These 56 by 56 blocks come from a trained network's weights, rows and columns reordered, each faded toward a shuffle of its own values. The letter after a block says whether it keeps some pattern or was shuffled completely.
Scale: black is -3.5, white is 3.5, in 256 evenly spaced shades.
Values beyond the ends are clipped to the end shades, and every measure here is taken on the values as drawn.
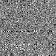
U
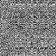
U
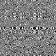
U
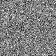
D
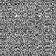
U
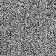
U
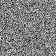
D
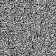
D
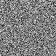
D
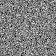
D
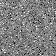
D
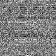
U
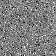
D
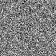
U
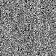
U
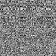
U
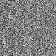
U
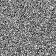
D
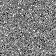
D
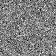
D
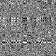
U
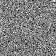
D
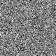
D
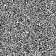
D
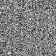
U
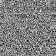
U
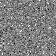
D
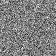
D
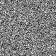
D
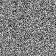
D
